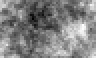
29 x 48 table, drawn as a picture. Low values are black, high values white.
The middle right is the ninth with the highest average. On average the colour sits 50% of the way up the scale. The ninth with the lowest average is the top middle. No row or column stands out. There are no regular stripes. The field is mottled with small blotches.
